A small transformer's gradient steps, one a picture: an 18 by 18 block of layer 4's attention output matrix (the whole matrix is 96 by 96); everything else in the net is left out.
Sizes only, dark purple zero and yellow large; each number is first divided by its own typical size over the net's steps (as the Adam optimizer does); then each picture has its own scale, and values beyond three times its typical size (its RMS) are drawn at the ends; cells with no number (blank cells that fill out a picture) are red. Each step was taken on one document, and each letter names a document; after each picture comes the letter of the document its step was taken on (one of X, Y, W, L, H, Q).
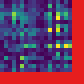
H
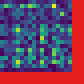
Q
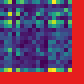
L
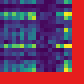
H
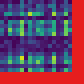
Q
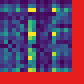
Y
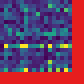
H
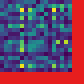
Q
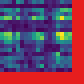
L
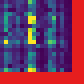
Y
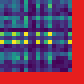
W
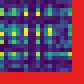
W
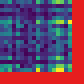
L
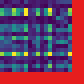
W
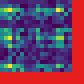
L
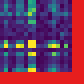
Y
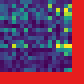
H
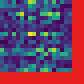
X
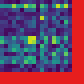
X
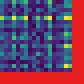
W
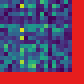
Q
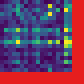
H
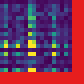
Y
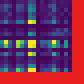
Y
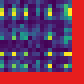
W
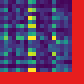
Y
